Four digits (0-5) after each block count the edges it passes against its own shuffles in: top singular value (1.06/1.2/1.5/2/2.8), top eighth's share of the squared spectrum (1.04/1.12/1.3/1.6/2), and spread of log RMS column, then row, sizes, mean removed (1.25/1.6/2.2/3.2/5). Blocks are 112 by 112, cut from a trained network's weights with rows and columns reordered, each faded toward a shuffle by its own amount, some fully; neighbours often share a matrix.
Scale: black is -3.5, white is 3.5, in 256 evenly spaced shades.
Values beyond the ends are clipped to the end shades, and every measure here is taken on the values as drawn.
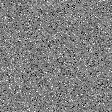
0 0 0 0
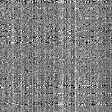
4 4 1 4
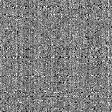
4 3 1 3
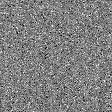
0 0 0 0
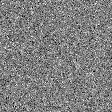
0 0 0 0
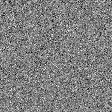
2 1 0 0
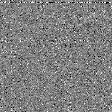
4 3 2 2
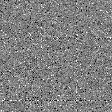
3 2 2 1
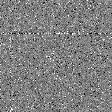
3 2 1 1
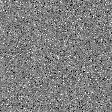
1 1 0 1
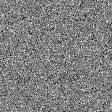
0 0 0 0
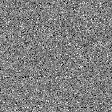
2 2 0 2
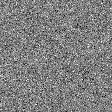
0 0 0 0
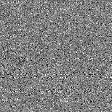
2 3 1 3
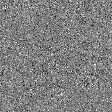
1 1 0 1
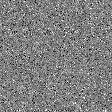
1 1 0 1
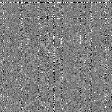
4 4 3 2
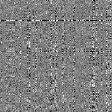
4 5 4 2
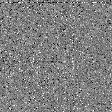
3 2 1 1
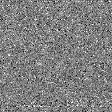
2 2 0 2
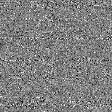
2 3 0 3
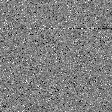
2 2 0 1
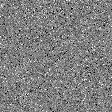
1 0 0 0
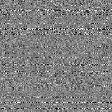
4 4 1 4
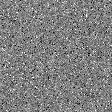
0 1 0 0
